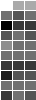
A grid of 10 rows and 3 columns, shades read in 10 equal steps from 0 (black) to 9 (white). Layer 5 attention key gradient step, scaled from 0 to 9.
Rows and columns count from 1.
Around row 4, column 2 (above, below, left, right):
2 4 3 3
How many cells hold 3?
6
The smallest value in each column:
0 2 2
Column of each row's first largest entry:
1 1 2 2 1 1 1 2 1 2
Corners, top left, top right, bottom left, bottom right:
9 6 2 3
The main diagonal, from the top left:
9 3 2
